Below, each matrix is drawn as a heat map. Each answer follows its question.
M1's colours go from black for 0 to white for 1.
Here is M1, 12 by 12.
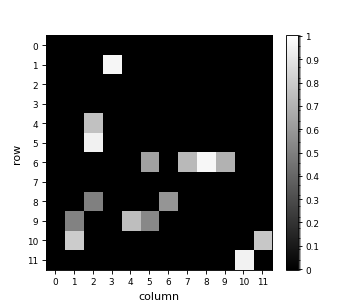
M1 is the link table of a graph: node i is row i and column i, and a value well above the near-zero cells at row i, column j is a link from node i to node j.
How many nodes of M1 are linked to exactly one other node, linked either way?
3
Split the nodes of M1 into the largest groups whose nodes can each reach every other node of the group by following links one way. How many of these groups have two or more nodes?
2
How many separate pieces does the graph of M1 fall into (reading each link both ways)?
2
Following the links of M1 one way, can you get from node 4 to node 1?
no
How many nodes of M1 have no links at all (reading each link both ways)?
1
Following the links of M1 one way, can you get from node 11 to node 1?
yes
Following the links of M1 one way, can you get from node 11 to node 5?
no
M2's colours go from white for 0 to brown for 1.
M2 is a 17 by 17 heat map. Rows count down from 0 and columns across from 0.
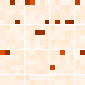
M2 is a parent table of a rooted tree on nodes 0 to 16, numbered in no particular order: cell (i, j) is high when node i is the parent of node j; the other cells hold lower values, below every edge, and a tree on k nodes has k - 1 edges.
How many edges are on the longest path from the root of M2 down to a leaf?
5
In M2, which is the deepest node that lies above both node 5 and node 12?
10
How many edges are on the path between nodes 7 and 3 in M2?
6
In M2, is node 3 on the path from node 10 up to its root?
no
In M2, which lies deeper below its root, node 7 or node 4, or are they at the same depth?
node 7
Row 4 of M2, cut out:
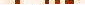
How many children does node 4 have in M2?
5
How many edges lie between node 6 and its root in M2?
4
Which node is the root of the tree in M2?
4
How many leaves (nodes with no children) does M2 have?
12
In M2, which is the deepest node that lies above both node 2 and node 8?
0
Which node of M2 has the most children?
4
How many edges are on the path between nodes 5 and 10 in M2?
2
